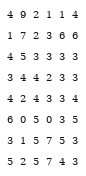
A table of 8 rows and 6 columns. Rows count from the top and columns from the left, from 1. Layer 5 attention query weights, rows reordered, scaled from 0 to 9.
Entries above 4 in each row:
1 3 1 0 0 3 3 3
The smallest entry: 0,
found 2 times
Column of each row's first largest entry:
2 2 2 2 1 1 4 4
